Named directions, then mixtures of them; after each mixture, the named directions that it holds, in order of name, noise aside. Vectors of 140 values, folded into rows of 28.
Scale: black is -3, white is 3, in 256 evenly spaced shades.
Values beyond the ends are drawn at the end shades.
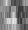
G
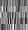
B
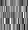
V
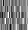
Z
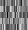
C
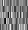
V, Z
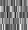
C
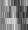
G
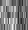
B, G, V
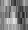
G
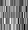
G, V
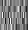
B, V, Z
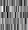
B, C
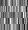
V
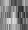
G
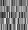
C, V, Z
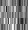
B, G, V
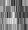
C, G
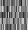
C, Z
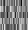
C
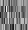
B, V, Z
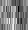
B, G
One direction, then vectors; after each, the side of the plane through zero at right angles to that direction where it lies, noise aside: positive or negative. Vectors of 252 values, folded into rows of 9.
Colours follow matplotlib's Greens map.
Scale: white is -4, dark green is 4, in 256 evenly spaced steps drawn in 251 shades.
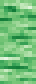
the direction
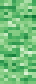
positive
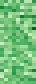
positive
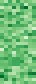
negative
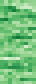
positive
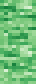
positive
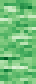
negative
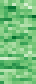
positive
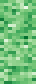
positive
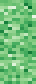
negative
